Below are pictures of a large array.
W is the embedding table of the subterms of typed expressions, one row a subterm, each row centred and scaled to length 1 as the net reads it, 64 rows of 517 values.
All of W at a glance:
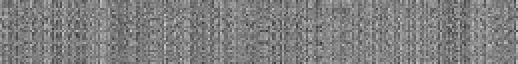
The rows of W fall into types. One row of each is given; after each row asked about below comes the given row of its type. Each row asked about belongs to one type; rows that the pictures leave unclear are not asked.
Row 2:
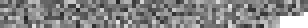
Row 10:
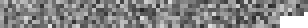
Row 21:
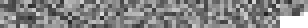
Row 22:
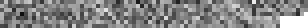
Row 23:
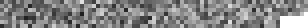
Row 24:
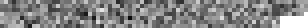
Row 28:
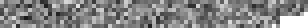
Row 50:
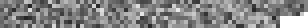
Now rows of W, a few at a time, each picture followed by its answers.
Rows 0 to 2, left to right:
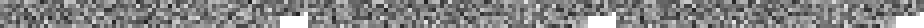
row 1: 2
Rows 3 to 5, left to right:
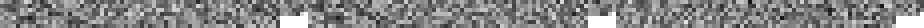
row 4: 21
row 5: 28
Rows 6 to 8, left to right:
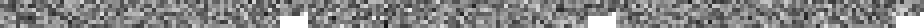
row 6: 21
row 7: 50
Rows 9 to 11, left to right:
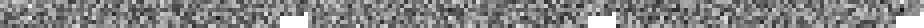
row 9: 10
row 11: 23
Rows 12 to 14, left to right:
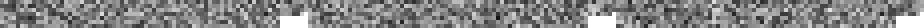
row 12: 21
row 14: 24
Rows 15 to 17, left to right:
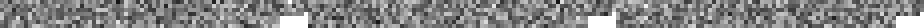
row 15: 22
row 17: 10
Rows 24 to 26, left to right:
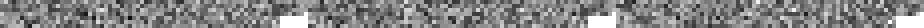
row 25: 24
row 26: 21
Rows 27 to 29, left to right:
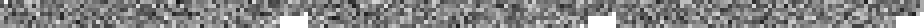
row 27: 2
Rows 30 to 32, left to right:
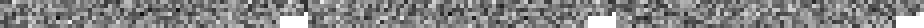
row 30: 22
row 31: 10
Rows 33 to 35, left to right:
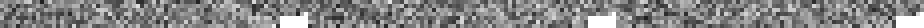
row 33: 22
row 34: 23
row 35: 21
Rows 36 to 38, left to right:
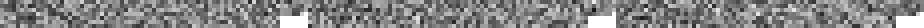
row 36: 21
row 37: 23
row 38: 50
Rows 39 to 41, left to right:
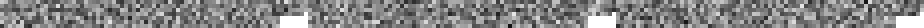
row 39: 24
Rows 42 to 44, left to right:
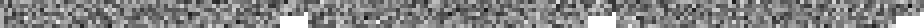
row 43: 22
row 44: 28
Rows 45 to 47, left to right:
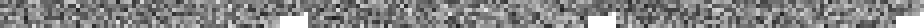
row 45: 2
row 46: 50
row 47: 23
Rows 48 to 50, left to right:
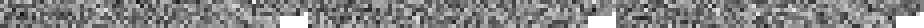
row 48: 22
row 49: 23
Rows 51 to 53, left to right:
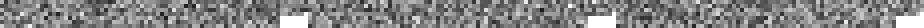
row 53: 23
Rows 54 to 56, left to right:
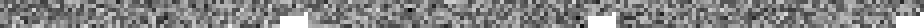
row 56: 22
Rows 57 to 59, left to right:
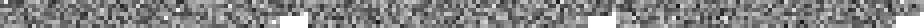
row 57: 2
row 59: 21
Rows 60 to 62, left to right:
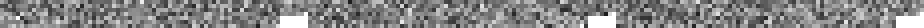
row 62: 23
